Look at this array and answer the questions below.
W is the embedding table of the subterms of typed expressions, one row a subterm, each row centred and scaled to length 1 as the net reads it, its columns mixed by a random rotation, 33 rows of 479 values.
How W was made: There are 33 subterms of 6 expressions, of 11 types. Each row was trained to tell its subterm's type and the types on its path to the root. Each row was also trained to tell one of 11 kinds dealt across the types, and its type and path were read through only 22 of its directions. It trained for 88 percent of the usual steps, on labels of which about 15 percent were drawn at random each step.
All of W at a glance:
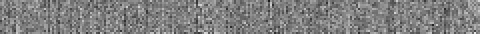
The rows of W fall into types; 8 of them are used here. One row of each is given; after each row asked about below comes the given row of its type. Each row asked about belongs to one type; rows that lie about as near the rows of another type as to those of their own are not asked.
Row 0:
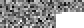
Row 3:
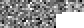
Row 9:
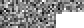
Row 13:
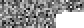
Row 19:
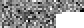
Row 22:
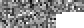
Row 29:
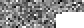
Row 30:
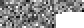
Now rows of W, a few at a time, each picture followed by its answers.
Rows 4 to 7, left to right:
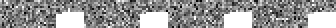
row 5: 30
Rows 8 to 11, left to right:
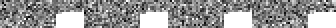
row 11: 30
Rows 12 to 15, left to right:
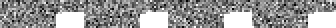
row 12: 13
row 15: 9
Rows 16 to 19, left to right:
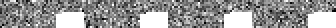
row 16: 30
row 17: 13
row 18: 29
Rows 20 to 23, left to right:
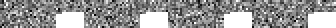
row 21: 22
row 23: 3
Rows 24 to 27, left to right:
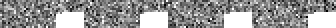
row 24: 13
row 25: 29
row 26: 9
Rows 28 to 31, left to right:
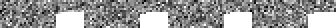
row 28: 9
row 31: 30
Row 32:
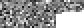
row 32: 9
